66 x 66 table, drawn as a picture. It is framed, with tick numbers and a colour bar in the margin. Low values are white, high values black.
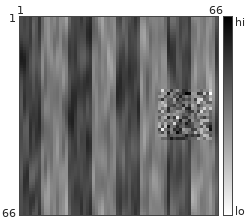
Stripes: upright, repeating 4 times. Roughest part: middle right. Grain: streaks running down. Odd patch: rougher, in the middle right. Average level on the scale: 60%.
